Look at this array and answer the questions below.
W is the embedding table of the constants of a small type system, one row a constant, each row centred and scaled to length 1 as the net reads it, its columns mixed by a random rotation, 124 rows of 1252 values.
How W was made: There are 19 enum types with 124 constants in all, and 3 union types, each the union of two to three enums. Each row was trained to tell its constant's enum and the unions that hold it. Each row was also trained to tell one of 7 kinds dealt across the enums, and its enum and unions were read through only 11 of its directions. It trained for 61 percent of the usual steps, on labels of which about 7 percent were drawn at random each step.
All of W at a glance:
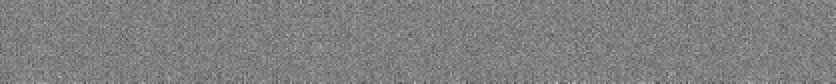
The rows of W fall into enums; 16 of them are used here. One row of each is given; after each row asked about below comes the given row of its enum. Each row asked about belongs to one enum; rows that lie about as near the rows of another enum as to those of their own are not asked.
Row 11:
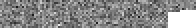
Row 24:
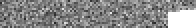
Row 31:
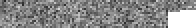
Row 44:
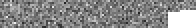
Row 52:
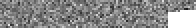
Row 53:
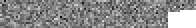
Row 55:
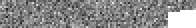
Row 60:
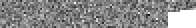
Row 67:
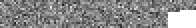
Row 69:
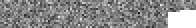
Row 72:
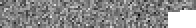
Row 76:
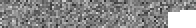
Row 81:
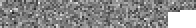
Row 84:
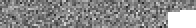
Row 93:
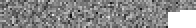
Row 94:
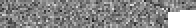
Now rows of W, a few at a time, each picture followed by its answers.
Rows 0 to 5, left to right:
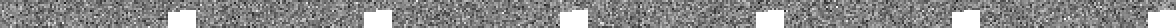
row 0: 76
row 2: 24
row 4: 84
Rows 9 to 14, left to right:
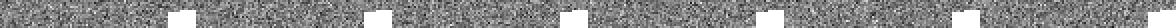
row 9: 72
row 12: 55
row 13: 31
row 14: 55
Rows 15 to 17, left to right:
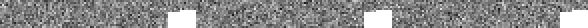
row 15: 11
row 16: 31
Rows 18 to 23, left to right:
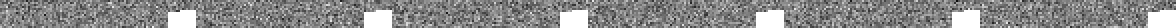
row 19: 94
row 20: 60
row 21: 94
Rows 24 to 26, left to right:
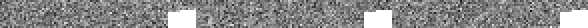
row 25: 76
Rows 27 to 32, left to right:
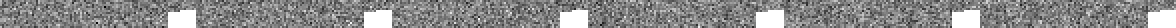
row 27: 93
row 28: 84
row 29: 53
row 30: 93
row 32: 24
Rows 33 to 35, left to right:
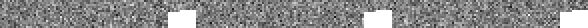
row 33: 94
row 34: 11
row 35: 76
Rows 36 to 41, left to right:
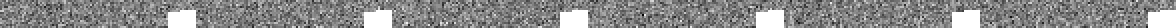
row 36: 93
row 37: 60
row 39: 31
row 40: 67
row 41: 69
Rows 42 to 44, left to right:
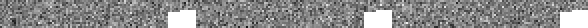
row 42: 67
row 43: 76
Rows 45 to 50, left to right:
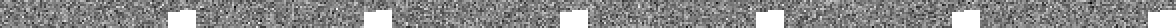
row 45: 69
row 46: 55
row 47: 24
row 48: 67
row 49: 31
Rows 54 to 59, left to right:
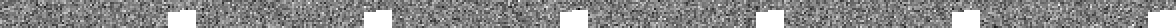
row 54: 93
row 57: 76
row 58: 67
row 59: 84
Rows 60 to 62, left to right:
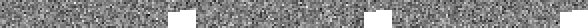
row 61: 76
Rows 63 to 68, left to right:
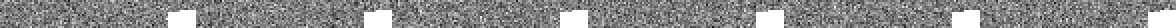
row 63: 52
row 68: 53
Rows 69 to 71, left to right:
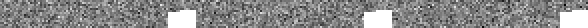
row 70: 93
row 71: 72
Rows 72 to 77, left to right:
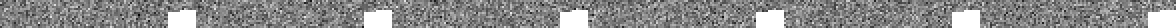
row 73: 31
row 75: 84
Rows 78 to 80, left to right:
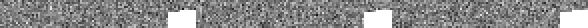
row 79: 11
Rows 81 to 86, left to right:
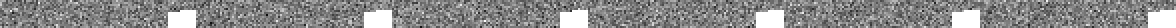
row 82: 93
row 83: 31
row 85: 60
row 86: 60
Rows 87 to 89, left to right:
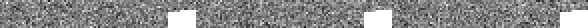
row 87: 52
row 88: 24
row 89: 94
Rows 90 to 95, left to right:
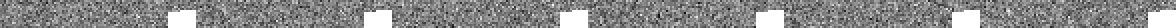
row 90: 84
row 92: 44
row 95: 31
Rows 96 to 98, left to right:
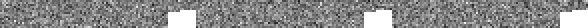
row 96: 55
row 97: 72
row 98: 60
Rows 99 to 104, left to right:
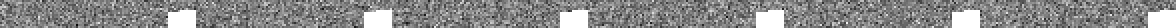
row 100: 24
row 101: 11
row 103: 76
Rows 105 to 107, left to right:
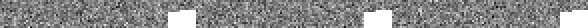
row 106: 67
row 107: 93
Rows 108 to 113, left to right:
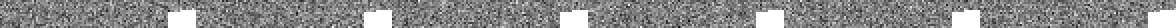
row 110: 67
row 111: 72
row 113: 55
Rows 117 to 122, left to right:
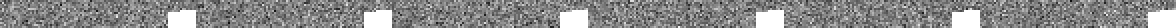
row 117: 84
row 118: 69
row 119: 24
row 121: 72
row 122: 60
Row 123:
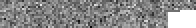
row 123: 72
